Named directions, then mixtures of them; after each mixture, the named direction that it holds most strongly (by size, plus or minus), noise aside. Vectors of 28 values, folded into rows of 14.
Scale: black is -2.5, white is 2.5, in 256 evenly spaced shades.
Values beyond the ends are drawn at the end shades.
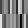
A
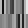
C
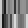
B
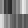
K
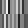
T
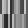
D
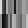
B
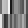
D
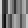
B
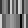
A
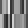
D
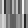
K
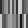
A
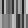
C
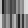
C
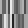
D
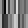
B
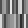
A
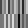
T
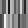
D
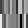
A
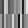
C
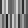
T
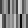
A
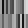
C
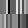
T
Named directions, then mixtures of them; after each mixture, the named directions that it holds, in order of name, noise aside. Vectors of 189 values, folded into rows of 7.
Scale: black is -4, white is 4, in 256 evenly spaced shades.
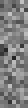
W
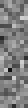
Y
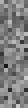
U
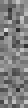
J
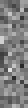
W, Y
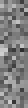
J, W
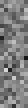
U, Y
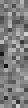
U, W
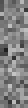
W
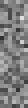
J, U, Y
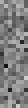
U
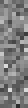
U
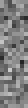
J, U, Y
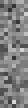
J, W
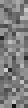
J, U, Y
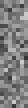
J, W, Y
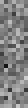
U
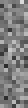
U, W, Y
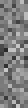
U, W, Y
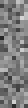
J, W, Y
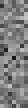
W, Y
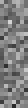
J, U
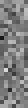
J, U, Y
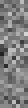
U, W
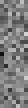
U, W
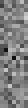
W, Y
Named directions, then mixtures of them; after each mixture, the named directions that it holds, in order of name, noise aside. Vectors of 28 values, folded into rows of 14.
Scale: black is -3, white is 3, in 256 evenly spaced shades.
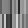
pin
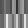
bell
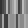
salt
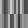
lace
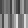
bell, pin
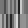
lace, pin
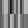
lace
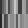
salt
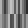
lace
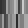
salt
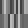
lace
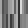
lace, pin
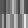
bell, lace, salt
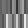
bell
